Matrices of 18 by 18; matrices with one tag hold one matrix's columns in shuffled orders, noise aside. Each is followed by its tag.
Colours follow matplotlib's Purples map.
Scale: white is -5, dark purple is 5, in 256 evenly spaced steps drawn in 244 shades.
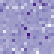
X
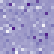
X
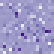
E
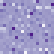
X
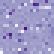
X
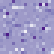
X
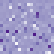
E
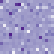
X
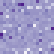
X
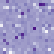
X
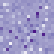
E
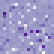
E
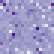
X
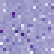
E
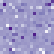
X
